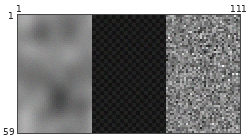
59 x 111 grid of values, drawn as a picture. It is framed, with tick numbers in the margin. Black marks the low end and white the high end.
The table splits into one row of 3 panels. Panel 1,1: middling, smooth. Panel 1,2: very low, checkered, faint in contrast. Panel 1,3: middling, fine-grained, strong in contrast.
